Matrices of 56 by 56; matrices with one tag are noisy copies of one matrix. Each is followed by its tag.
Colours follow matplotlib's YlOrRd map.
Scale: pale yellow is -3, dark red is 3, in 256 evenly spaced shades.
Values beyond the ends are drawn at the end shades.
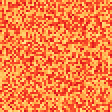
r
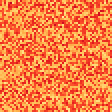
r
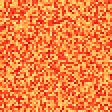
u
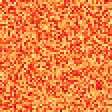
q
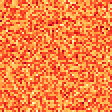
u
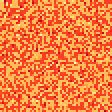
u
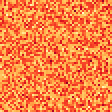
r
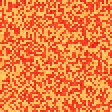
r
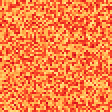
r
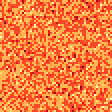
r
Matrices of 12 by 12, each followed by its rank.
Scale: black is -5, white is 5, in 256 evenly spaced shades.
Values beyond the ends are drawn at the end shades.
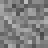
full rank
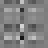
one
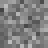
full rank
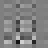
one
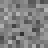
full rank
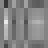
one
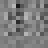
two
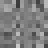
two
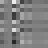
one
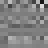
two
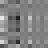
one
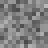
full rank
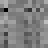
two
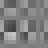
one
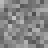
full rank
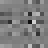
two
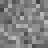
full rank
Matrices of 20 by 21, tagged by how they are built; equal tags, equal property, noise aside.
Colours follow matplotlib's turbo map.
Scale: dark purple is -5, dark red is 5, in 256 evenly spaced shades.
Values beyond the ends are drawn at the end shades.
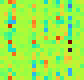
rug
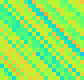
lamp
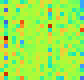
rug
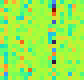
rug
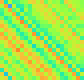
lamp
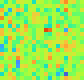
rug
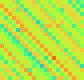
lamp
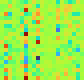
rug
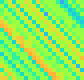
lamp
